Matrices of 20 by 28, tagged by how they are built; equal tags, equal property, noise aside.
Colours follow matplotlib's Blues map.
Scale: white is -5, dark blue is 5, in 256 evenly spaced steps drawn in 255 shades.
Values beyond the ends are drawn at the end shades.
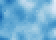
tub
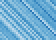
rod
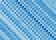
rod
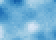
tub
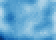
tub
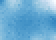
tub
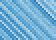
rod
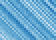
rod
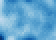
tub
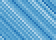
rod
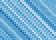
rod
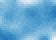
tub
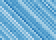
rod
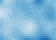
tub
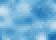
tub
